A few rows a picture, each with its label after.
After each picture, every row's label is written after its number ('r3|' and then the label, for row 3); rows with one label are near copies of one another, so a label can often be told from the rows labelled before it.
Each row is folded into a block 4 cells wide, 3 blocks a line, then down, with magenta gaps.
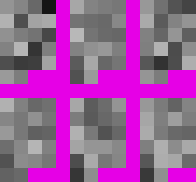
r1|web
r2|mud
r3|web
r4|mud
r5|mud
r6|mud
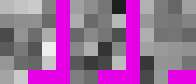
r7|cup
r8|web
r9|mud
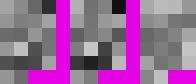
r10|web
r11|web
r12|cup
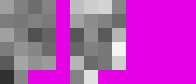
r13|mud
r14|cup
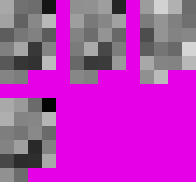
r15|web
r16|web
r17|cup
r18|web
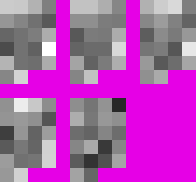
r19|cup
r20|cup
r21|cup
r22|cup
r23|web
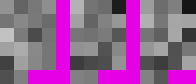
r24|mud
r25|web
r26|web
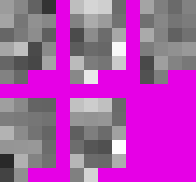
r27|web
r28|cup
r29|mud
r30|mud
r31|cup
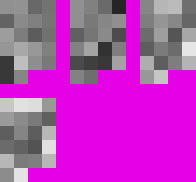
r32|mud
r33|web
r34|cup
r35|cup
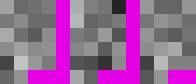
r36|mud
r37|web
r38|mud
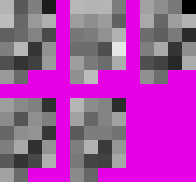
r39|web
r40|cup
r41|web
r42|web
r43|web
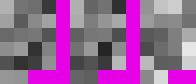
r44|web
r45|web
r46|cup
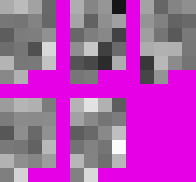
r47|cup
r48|web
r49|mud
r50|cup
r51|cup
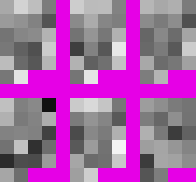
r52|cup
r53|cup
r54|cup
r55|web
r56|cup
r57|mud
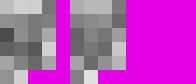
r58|cup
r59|cup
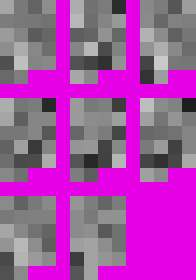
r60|mud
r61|web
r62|mud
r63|web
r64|web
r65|web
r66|mud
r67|mud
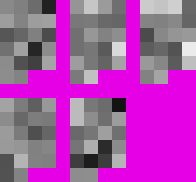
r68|web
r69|cup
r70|cup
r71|mud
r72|web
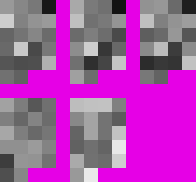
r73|web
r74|web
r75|web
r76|mud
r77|cup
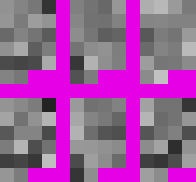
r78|web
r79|mud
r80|cup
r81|web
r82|mud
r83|web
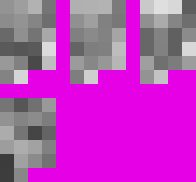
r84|cup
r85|cup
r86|cup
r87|mud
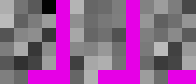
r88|web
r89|mud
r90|web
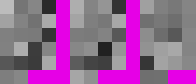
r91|web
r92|web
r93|mud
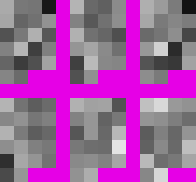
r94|web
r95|mud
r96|web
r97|mud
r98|cup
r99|cup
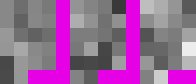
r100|mud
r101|web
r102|cup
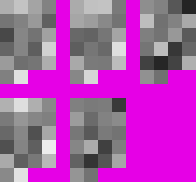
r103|cup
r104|cup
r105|web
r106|cup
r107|web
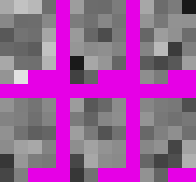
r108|cup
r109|mud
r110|web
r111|mud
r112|mud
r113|web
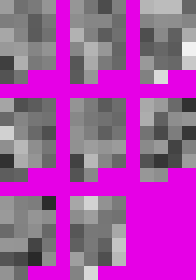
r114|mud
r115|mud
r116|cup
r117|mud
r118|mud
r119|web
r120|web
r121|cup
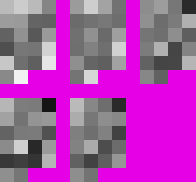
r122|cup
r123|cup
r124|web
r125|web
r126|web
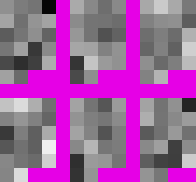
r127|web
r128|mud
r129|cup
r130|cup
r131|mud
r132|web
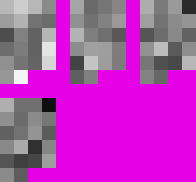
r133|cup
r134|mud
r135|web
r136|web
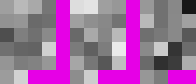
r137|cup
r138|cup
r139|web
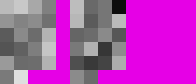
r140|cup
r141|web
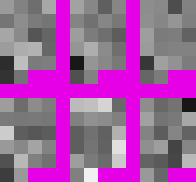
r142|mud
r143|mud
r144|mud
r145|mud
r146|cup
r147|web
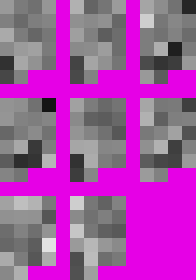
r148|mud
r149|mud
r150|web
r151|web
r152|mud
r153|web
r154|cup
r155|mud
